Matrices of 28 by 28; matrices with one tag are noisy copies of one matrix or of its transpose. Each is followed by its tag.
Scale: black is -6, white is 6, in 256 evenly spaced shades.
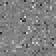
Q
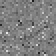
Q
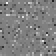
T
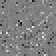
Q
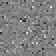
Q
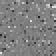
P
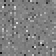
T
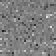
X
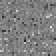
X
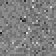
Q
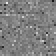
T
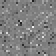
Q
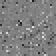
Q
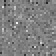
T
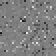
Q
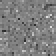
X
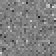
P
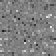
X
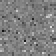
X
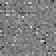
T
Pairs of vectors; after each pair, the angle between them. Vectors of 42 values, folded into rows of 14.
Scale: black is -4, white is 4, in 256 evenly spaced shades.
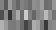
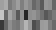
nearly opposite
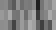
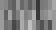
nearly parallel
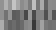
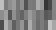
orthogonal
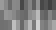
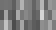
partly opposed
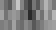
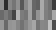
orthogonal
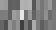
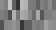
partly aligned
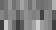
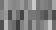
partly aligned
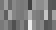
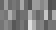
nearly parallel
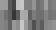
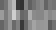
nearly opposite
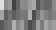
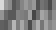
nearly parallel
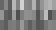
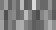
partly aligned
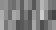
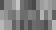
partly aligned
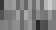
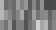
nearly opposite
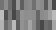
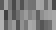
nearly parallel
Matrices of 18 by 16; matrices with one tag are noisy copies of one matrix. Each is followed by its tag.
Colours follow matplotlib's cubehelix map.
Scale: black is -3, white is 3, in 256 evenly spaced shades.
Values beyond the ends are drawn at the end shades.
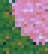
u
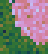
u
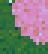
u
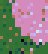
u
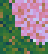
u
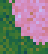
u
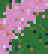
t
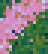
t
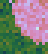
u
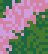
t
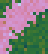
t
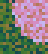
u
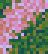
t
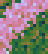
t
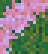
t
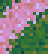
t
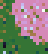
u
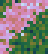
t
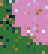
u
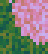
u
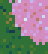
u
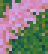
t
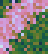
t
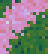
t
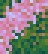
t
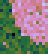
u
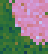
u
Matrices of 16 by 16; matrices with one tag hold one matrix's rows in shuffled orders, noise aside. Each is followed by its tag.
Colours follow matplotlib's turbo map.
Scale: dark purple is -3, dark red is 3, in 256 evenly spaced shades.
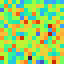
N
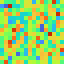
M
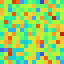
M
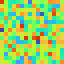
N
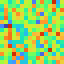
M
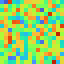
M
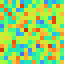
N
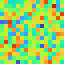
M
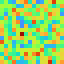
N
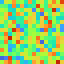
M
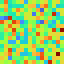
M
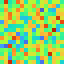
M
